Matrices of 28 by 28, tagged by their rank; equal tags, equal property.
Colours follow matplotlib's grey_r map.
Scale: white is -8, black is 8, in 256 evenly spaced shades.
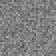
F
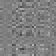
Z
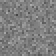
F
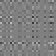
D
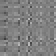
D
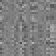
Z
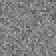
F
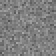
F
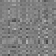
Z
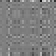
D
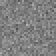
F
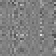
Z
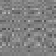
Z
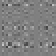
D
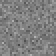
F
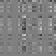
D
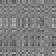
D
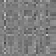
Z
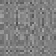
Z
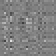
Z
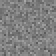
F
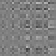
D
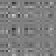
D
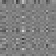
D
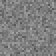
F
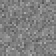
F
